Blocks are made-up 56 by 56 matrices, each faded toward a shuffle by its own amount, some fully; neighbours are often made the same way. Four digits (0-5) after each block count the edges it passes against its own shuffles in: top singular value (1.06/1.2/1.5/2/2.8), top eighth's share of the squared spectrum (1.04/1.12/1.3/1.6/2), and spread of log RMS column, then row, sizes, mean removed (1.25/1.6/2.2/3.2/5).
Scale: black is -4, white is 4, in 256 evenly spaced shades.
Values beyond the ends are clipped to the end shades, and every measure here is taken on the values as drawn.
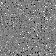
2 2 0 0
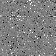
3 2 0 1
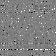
4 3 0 1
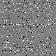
3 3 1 1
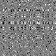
4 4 1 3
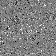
0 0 0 1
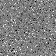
0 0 0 0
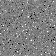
0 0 0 0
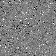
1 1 0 0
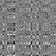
5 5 3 3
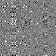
4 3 2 1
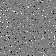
0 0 0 0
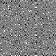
4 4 2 2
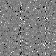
4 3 1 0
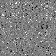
3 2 0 1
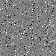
2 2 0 0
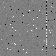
3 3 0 0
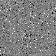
2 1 1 0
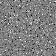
1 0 0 0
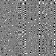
4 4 3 1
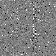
3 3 1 0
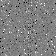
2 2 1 0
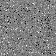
2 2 0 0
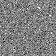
0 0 0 0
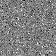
0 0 0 0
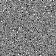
0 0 0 1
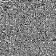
0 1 0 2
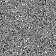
0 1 0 2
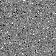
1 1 0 0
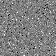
0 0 0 0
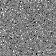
1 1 0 0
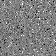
0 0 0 0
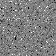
1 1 0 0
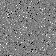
0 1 0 0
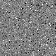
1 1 2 0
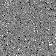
0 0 1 0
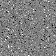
1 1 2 0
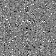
1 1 1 0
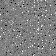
1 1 1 0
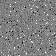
0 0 0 0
